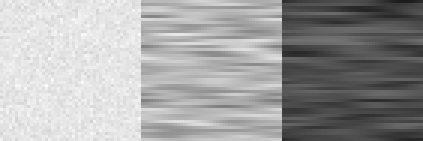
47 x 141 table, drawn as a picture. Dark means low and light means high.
The table splits into one row of 3 panels. Panel 1,1: very high, fine-grained, faint in contrast. Panel 1,2: high, streaked across. Panel 1,3: low, streaked across.
